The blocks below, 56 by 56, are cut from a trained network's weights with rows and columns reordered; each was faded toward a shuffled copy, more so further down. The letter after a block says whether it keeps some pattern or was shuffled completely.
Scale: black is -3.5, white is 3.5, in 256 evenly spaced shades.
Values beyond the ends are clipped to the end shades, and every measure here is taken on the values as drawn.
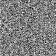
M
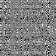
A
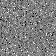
M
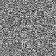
A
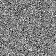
M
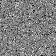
M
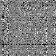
A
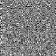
A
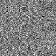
A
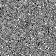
M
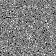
M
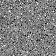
M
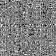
A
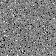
M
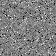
M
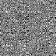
A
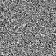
A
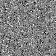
M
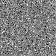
M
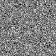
A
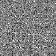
A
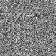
A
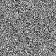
A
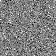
M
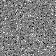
M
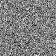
A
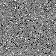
M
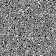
M
